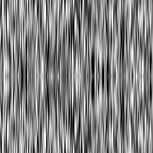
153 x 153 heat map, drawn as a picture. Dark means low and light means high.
It is mirror symmetric from top to bottom. The values follow a bell shape. The grain runs up and down. On average the colour sits 50% of the way up the scale. There is no overall slope.
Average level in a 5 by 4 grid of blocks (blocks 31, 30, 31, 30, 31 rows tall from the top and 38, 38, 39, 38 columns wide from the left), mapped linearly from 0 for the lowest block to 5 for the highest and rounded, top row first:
5 4 2 4 | 3 0 4 2 | 3 2 2 4 | 3 0 4 2 | 5 4 2 4
